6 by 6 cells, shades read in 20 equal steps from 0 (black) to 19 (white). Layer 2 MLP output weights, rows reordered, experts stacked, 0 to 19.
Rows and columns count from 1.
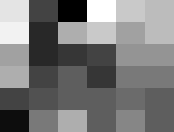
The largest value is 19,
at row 1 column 4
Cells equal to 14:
2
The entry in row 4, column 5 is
9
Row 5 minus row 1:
-12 1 7 -12 -7 -7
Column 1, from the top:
17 18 12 13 5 1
